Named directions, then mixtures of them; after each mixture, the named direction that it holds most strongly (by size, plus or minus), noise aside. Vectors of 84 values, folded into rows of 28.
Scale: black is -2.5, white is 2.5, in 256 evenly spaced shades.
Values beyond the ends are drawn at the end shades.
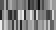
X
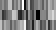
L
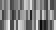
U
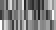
X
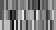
X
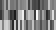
X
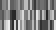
U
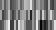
U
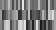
L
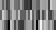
U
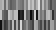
X
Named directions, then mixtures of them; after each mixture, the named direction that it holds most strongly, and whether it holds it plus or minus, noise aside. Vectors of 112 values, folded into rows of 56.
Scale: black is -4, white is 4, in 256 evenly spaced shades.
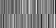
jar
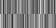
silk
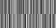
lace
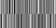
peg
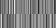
peg, minus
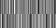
peg, minus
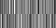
peg, minus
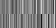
jar, plus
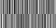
peg, plus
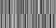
lace, plus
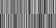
silk, minus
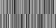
lace, minus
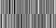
peg, plus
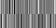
peg, plus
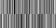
peg, plus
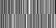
jar, plus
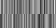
silk, minus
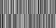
silk, minus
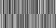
silk, plus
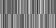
silk, plus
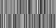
silk, minus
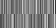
jar, plus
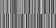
lace, minus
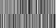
jar, minus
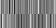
peg, plus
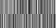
jar, minus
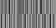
lace, plus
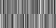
silk, plus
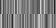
silk, plus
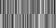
silk, plus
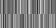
silk, plus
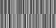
lace, plus
